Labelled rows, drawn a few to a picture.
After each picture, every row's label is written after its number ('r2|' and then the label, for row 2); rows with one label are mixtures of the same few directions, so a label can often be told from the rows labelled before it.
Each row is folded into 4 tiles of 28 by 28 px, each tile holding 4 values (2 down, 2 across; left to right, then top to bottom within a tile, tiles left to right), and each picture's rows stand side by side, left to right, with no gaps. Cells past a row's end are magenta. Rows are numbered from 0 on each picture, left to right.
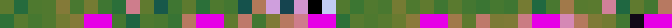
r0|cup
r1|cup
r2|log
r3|cup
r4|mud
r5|cup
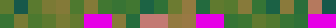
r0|cup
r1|mud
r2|log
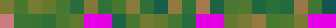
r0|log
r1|log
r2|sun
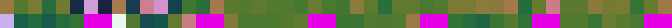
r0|log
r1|log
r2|log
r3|cup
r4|sun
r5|sun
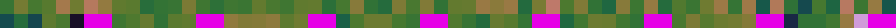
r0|mud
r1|sun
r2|sun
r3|log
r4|sun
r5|log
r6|log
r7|cup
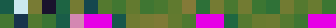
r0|cup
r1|log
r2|log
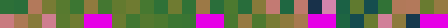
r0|sun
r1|log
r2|log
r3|mud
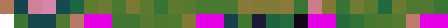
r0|log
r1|cup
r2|mud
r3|cup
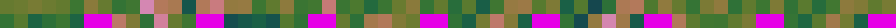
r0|mud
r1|sun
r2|sun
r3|mud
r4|mud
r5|mud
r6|log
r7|mud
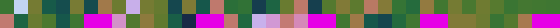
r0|cup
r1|cup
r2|mud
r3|mud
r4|mud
